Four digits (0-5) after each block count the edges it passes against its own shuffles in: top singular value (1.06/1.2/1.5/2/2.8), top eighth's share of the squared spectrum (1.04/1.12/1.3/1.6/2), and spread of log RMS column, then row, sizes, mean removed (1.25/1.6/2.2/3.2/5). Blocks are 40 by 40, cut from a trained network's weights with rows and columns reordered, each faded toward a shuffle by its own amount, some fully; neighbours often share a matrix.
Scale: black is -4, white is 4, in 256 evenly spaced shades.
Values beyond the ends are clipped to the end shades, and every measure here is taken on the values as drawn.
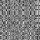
4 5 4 1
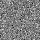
0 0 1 0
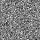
0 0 1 0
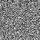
2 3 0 0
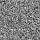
0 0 0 0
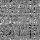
3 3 2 0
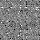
2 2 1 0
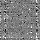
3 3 2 0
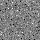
0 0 0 0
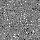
0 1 0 0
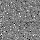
0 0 0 0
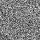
0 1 0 0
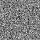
2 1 0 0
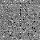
2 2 1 0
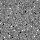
0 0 0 0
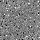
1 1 0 1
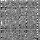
3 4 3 0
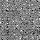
2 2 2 0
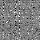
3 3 2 0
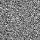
3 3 1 0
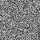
1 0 0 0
